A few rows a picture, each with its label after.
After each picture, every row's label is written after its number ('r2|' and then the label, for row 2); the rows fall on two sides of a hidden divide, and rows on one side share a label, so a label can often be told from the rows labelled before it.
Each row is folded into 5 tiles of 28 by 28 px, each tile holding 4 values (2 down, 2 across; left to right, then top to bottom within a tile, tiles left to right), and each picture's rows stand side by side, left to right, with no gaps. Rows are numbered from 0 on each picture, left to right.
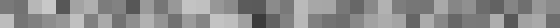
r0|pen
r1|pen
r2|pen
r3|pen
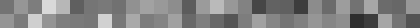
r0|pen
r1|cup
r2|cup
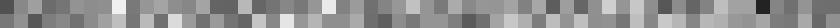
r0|pen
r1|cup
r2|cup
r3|pen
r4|pen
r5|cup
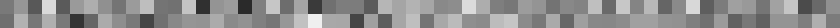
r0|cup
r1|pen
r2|cup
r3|pen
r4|pen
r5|pen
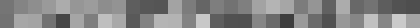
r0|pen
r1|cup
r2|pen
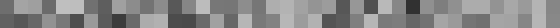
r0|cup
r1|pen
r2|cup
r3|pen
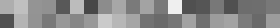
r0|pen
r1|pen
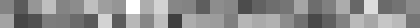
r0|pen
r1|pen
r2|pen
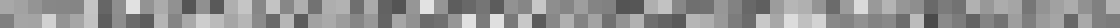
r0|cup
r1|pen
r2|cup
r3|pen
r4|cup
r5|pen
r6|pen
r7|pen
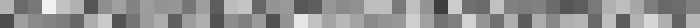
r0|pen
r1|cup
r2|cup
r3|cup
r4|pen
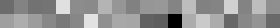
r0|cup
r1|pen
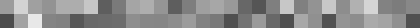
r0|cup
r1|cup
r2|pen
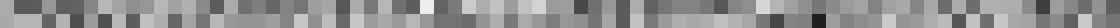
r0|cup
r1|pen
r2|pen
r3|pen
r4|pen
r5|cup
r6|pen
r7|pen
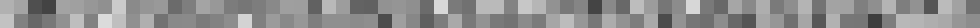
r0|pen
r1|pen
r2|cup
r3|cup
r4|cup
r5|pen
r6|pen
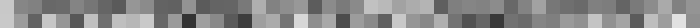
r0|cup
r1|cup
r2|cup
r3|cup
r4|cup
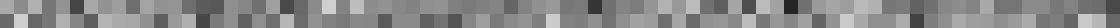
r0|pen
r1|cup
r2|cup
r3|pen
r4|cup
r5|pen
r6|cup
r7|pen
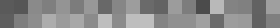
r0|pen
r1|cup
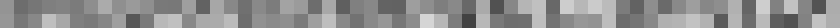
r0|cup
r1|cup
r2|cup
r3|cup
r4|pen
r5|cup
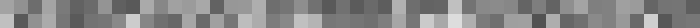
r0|cup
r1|pen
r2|cup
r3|cup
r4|cup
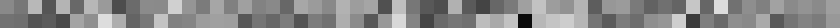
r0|pen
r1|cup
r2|pen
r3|cup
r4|cup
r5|cup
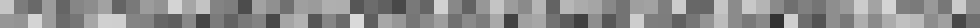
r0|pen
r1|pen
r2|pen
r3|pen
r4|pen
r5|cup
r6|pen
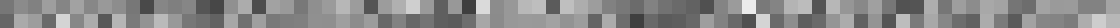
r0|cup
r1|cup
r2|cup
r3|pen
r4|cup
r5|cup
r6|cup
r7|pen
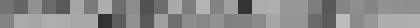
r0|cup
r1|pen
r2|pen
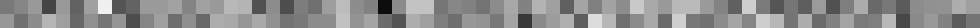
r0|cup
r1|pen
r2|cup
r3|cup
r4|cup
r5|pen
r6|cup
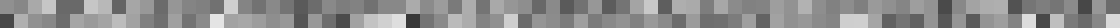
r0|pen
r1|pen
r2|pen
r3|cup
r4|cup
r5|pen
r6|cup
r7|pen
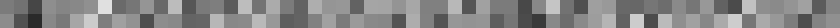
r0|pen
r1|pen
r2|pen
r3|cup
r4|pen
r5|cup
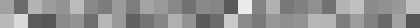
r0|pen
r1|cup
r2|cup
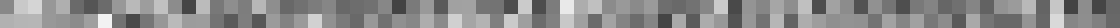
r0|pen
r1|cup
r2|cup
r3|cup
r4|cup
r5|pen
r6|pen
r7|pen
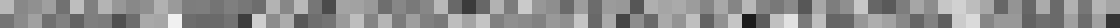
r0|cup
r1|cup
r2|pen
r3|cup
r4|pen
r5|pen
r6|cup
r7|cup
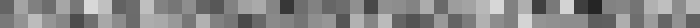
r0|cup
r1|cup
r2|pen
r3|pen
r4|cup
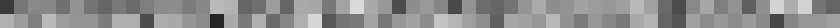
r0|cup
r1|cup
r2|cup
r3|cup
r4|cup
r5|cup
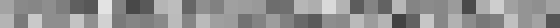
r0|pen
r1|cup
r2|pen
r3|cup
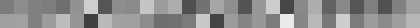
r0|pen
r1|cup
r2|cup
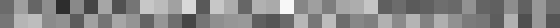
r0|cup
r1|pen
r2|pen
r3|cup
